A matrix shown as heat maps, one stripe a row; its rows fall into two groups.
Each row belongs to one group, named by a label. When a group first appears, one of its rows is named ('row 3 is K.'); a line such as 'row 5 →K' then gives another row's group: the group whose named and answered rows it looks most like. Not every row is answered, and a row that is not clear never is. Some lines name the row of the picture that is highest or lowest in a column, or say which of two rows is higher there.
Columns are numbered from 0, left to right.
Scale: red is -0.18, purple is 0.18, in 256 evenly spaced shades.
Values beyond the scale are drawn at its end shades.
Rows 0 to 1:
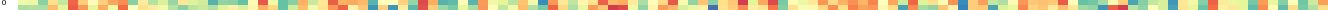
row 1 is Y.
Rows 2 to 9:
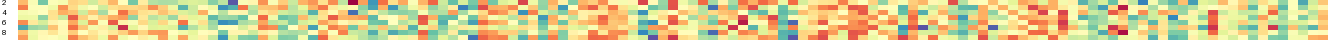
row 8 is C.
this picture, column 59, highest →2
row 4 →C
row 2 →Y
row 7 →Y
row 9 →C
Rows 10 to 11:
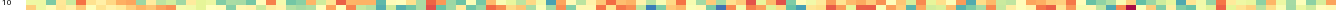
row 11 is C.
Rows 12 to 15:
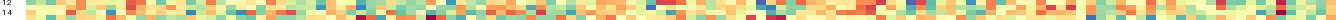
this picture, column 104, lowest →13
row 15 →Y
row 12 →C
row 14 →C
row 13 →C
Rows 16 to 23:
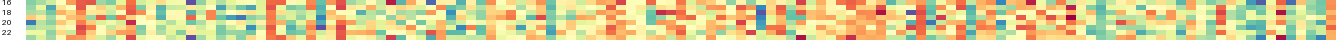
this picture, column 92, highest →19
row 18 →C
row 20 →Y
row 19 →C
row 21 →Y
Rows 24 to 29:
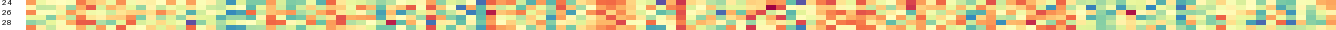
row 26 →C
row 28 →Y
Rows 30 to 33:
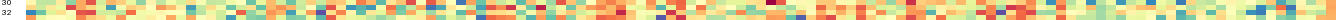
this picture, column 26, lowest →31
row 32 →Y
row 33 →C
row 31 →C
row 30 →Y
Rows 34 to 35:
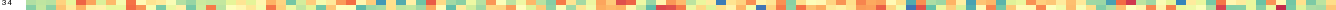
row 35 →C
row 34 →Y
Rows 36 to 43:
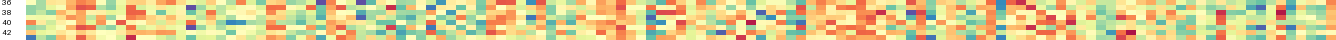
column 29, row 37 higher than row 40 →Yes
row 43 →Y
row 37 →Y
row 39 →C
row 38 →C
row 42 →C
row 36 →C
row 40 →C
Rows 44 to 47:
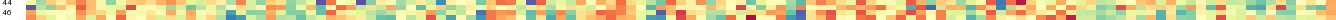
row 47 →C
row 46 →C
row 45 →Y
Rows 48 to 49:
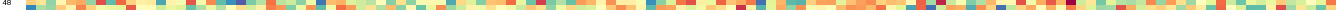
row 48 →C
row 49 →Y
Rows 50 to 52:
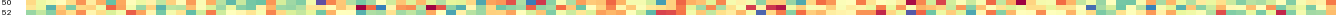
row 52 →C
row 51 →Y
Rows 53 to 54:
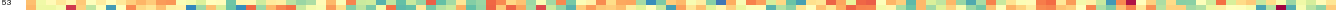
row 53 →C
